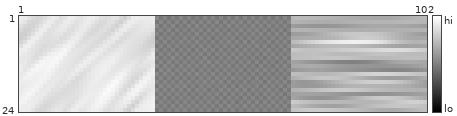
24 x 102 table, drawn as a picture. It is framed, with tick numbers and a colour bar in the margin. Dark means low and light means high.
The table splits into one row of 3 panels. Panel 1,1: very high, slanting up to the right, faint in contrast. Panel 1,2: middling, checkered, faint in contrast. Panel 1,3: high, streaked across.
